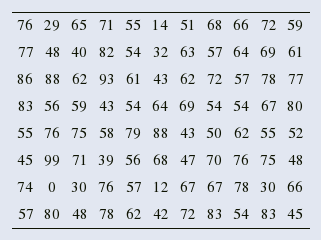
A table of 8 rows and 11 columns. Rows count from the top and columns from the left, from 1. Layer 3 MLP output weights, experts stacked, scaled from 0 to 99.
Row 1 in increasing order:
14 29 51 55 59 65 66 68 71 72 76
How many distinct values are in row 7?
9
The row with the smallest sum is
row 7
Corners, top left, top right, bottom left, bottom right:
76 59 57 45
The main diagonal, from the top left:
76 48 62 43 79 68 67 83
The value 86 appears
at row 3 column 1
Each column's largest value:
86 99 75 93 79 88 72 83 78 83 80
